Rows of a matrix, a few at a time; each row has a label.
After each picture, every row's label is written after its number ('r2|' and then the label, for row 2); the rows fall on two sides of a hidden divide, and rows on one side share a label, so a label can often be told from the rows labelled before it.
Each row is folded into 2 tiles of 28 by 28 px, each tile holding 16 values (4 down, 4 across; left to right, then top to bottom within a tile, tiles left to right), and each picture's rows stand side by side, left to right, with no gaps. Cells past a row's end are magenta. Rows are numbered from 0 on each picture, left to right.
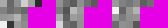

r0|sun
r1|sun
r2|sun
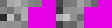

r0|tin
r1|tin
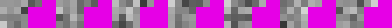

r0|sun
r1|sun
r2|sun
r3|sun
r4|sun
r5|tin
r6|tin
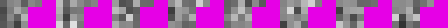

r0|tin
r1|sun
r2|sun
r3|tin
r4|tin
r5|tin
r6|tin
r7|sun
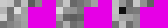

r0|sun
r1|sun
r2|sun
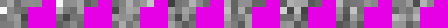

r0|sun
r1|sun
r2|tin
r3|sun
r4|sun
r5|sun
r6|sun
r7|tin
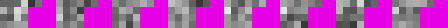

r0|sun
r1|sun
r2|tin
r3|sun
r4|sun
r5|sun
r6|sun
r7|sun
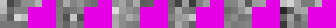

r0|sun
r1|sun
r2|sun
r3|tin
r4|tin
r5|tin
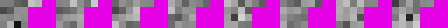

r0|tin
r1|tin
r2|tin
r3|sun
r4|sun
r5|sun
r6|sun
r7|tin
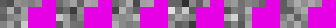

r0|tin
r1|tin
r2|tin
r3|sun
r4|tin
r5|tin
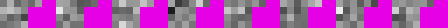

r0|sun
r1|sun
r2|tin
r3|tin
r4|sun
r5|tin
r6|sun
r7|sun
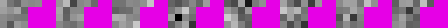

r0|sun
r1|sun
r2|tin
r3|sun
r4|tin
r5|sun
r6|tin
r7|tin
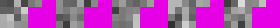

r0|tin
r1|sun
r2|tin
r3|sun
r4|tin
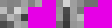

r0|sun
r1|sun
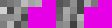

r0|sun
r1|tin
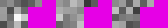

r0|sun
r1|sun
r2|sun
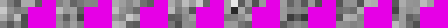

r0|sun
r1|sun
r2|sun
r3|sun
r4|sun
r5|sun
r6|tin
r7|tin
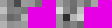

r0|sun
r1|sun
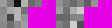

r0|sun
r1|sun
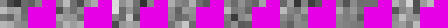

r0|sun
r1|tin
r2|sun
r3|sun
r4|sun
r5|sun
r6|sun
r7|tin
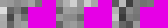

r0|sun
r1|tin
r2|sun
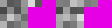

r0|tin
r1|tin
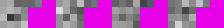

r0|sun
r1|sun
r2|sun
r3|tin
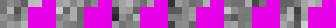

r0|tin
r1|sun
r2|tin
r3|tin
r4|sun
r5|tin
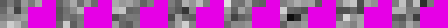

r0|tin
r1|tin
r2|sun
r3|tin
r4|sun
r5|sun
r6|tin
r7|sun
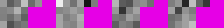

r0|sun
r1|sun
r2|sun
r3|sun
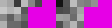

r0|sun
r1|tin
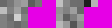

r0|sun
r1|sun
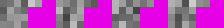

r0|tin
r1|sun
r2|sun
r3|sun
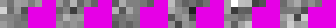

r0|sun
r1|tin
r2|sun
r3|sun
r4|sun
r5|tin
